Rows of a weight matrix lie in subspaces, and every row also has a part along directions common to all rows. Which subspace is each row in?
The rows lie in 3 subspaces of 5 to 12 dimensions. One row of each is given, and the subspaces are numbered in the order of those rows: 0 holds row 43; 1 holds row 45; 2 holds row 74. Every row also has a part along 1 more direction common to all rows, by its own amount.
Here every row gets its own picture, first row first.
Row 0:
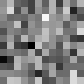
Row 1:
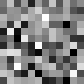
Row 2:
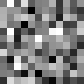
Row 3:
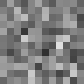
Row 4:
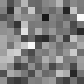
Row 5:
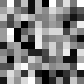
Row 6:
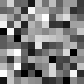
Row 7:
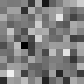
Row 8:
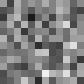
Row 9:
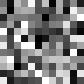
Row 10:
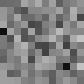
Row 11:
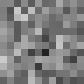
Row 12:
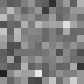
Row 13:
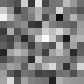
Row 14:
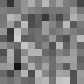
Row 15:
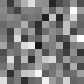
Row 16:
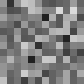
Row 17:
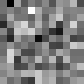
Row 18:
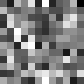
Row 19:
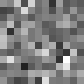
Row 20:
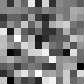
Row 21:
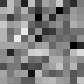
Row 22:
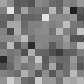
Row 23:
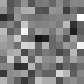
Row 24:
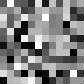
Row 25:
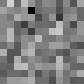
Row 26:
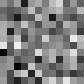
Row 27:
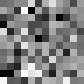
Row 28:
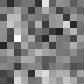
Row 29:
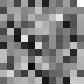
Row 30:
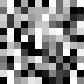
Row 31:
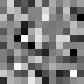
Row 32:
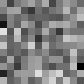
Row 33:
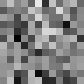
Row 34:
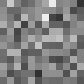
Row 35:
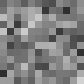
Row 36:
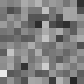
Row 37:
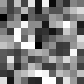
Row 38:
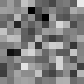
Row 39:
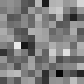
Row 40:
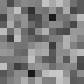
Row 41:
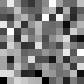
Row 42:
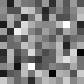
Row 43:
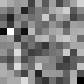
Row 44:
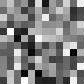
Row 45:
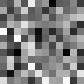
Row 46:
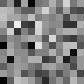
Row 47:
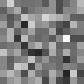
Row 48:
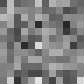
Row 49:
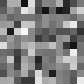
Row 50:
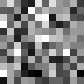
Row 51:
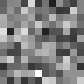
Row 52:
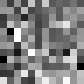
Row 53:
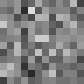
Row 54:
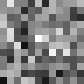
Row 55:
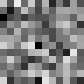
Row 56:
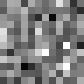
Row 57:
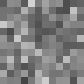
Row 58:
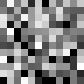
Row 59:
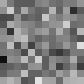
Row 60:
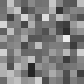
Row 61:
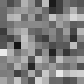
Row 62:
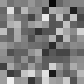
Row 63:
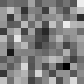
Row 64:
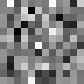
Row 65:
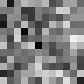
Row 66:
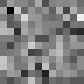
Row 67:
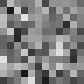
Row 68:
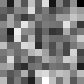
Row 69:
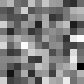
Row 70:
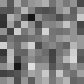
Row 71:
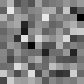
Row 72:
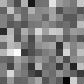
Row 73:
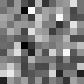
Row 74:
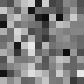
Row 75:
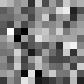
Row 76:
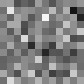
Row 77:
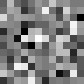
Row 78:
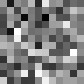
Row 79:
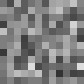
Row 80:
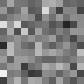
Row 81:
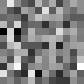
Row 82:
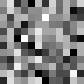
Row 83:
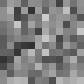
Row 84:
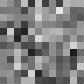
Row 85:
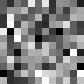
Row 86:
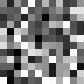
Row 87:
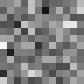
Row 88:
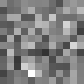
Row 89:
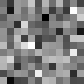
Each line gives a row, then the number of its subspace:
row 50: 2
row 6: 2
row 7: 2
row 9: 1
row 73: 2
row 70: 0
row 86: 2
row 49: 0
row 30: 1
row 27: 2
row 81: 0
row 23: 1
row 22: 1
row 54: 2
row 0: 1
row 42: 0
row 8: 0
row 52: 1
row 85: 0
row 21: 0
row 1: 2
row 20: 0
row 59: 1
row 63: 0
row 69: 2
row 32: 0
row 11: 1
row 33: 0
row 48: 0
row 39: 2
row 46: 0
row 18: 2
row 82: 1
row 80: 0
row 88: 0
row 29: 2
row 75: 0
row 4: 1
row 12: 0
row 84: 0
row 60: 0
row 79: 2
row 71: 1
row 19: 0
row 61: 2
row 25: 2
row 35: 0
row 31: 1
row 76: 1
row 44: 0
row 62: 1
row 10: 0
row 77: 1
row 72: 1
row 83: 1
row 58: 1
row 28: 0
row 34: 2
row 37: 0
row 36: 0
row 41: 0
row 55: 0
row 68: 2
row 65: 0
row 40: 0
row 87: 0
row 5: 2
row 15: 0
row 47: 0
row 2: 2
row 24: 1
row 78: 1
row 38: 2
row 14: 0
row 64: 2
